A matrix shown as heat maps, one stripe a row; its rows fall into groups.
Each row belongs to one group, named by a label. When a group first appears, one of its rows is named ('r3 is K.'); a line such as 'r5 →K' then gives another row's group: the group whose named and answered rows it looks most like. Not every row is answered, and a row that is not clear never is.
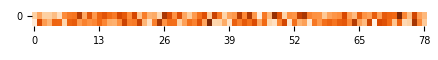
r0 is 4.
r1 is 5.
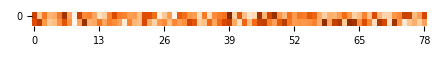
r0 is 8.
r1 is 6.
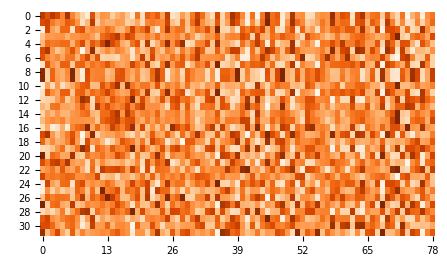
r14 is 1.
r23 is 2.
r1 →6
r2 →5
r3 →1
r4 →5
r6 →2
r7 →5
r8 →8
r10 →1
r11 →5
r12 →4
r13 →4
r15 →1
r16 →4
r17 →6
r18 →8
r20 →8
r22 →1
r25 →1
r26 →5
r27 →8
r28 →4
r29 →6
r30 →6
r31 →8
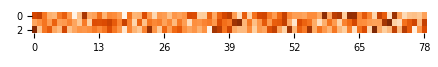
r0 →6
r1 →1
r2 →8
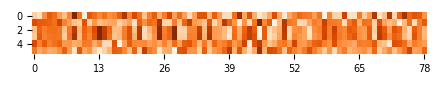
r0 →4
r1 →6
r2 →5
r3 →5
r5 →8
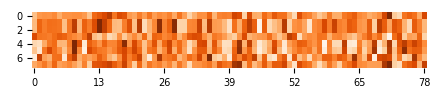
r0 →1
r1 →5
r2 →5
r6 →5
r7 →1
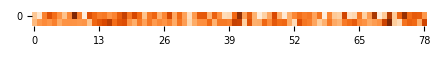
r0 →4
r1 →1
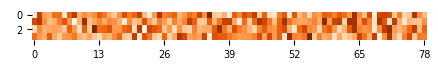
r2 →1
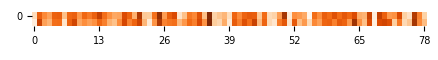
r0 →5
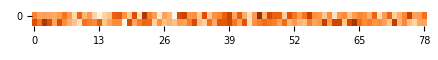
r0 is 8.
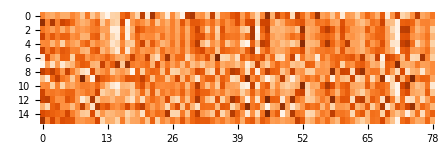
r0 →8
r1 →2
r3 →2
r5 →2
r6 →5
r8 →6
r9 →4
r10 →2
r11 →2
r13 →4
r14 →6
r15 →2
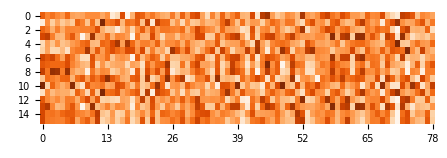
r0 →2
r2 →2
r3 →6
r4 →1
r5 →4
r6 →6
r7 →6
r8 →6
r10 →8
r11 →1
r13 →6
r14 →2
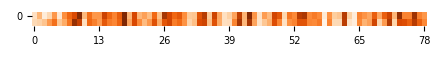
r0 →4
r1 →4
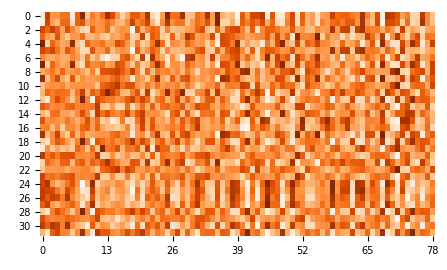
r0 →5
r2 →6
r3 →8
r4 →8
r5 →6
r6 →8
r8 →1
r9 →8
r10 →1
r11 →5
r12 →4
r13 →2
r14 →4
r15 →2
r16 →2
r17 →8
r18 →4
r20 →2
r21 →5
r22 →1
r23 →2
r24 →6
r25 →6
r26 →6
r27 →6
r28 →4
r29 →2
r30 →6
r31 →4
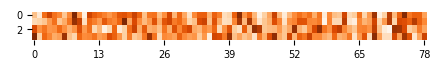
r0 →4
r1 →4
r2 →2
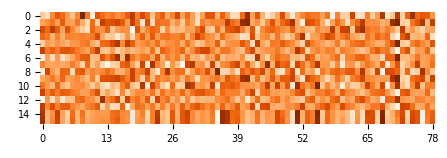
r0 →4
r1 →1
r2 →6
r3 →2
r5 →2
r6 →1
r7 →8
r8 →5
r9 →1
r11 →2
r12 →1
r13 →2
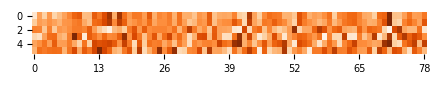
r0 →1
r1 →1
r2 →2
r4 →1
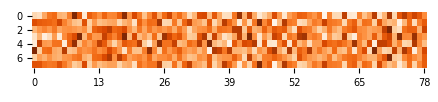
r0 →4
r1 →6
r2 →1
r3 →4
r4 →5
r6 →1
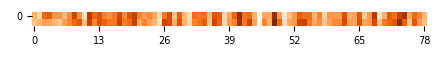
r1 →4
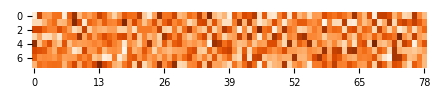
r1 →4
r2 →6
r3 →4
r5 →6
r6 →2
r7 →5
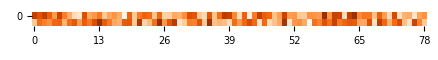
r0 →6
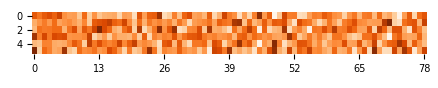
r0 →6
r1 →1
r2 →5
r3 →2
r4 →4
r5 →8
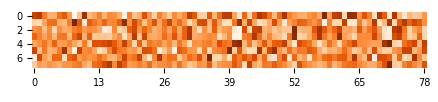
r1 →4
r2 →2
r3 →2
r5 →8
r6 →5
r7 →1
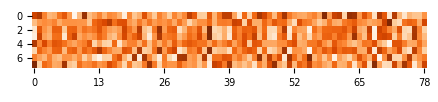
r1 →1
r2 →5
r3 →5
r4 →2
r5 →5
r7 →8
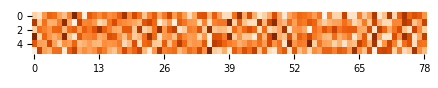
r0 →4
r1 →8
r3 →8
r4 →8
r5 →5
